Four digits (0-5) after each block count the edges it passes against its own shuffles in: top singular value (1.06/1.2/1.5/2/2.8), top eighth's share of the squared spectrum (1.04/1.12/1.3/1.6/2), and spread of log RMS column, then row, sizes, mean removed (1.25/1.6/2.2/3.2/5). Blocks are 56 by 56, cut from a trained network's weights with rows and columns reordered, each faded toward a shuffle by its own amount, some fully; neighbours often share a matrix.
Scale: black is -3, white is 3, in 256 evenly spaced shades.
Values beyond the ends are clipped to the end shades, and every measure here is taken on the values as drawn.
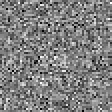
3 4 1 2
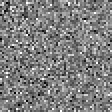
0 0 0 0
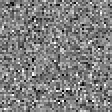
3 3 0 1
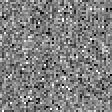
1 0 0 0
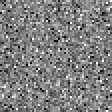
0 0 0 0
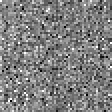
1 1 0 0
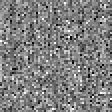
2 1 0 0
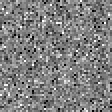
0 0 0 0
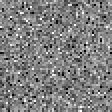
0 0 0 0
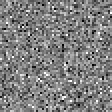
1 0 0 0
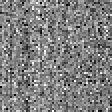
2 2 0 1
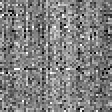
3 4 2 2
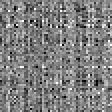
4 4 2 3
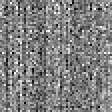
3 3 1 2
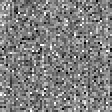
2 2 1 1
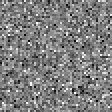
0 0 0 0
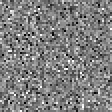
2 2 0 1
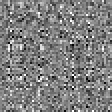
4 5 3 2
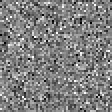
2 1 0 0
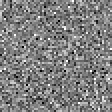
1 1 0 0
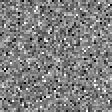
0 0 0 0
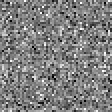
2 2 2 0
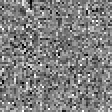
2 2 2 0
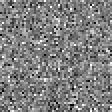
1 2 2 0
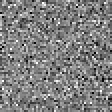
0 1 1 0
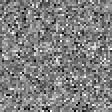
0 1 0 0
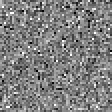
1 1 0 0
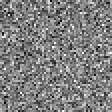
1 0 0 0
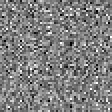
3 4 2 2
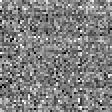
2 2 2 0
